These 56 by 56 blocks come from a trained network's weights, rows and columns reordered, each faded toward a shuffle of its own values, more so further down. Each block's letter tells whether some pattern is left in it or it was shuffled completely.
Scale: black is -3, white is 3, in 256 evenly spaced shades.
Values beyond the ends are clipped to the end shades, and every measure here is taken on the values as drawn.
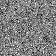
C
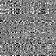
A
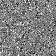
C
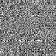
A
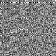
A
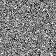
C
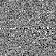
A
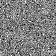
C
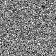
C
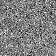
C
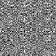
A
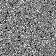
C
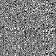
A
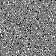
C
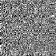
A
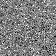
C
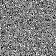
C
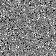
C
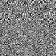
A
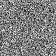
C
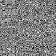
A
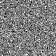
C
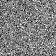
C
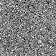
C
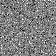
C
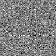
A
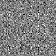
A
